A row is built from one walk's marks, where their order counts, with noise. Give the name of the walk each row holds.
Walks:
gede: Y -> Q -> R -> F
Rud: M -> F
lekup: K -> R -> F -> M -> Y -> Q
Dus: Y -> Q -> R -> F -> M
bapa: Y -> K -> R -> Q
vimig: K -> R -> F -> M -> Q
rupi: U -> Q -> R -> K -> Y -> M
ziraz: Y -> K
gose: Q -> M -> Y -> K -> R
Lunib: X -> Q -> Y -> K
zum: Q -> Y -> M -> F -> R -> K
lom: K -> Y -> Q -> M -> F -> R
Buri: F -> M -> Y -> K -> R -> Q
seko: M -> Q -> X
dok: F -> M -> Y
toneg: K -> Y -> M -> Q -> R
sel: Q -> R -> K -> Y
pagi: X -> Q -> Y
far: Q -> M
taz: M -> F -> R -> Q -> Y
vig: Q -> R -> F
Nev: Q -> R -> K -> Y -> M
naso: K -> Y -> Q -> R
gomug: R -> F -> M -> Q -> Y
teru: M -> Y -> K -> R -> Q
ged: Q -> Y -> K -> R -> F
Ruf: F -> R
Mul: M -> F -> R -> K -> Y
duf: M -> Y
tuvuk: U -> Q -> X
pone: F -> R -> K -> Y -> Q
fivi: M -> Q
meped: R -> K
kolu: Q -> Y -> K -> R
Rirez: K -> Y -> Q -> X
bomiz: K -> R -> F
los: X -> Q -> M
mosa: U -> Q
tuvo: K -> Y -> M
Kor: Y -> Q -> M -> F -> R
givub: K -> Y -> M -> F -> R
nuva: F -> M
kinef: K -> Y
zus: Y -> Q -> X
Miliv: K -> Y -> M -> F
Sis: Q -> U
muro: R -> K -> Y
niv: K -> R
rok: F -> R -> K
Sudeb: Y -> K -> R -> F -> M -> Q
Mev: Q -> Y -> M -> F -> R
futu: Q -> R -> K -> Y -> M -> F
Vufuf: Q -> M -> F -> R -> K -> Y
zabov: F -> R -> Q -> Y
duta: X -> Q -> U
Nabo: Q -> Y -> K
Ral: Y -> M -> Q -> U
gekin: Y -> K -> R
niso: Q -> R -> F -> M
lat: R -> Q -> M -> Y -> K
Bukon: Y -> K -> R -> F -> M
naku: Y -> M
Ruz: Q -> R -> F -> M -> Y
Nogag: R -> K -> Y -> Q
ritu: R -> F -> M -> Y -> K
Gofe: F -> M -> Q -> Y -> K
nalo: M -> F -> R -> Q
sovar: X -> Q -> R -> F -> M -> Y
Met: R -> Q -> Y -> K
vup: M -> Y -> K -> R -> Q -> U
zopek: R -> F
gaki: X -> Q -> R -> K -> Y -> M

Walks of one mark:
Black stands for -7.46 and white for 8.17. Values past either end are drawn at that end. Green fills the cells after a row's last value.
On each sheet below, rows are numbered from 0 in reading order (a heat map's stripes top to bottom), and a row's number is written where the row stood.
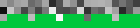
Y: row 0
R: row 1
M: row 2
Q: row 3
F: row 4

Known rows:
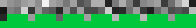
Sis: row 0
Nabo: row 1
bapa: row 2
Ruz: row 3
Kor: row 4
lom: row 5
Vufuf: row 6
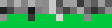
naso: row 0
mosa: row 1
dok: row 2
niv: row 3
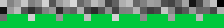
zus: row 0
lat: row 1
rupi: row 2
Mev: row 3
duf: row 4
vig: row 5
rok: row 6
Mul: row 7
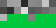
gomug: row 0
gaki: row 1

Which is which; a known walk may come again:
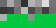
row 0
Dus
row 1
kolu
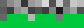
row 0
sovar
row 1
gose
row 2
Rirez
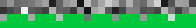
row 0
fivi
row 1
Buri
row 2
Bukon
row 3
zus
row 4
naso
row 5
Vufuf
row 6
dok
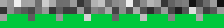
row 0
Nabo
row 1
Lunib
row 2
bomiz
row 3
duf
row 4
sel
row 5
Mev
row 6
vimig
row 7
rok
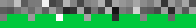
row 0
gaki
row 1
muro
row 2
Rud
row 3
teru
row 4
Sis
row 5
pone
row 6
bapa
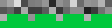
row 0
Nev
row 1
lekup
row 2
Met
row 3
toneg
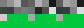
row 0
Gofe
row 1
niso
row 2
taz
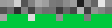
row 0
ged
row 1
naku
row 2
Sudeb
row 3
kinef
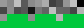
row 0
gekin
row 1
vup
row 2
Mul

